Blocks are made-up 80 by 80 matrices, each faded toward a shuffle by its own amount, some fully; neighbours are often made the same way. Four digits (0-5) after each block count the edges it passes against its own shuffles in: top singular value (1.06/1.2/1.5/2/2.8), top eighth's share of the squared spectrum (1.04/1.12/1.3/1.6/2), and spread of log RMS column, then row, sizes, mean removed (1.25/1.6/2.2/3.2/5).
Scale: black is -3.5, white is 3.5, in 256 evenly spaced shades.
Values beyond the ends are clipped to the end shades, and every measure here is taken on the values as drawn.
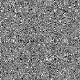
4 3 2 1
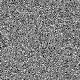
3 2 0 0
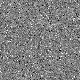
2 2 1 0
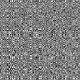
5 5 3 3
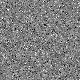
0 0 0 0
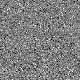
3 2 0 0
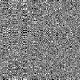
4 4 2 2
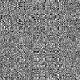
4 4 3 2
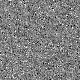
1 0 0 0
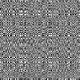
5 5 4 4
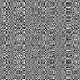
5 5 4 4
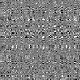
4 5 3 3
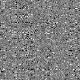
4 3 2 2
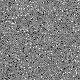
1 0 0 0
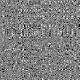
4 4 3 3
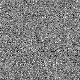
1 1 0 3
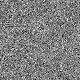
0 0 0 0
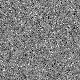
0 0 0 0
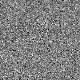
0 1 0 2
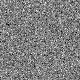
0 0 0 0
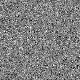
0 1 0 2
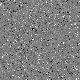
0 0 0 0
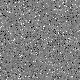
1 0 0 0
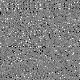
3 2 0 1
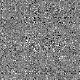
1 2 3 3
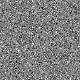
1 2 2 2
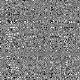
1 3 3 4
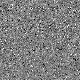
0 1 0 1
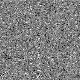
1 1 1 1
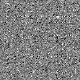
1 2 2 2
